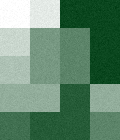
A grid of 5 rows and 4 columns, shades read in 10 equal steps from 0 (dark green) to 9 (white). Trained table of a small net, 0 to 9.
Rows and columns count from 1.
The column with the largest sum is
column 1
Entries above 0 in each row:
2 3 3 4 4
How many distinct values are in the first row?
3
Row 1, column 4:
0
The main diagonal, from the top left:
9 4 3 5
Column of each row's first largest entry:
1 1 1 1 4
